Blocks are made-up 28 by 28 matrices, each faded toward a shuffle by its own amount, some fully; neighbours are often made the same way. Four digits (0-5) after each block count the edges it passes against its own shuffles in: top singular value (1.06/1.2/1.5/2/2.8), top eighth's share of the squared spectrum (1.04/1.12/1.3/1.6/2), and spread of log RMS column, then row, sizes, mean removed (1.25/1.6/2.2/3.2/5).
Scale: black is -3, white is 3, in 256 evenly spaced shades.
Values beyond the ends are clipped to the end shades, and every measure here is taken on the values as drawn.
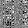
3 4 3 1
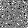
0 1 1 0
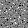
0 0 0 0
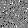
0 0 0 0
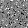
0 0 0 0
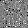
2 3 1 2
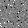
0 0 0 0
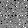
2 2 0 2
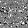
1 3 0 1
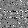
2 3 0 1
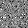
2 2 0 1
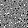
1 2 0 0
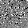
1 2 0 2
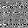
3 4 0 3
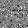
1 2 0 1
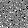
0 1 0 0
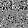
1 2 0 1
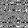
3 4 0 3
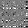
3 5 2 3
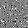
2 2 0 1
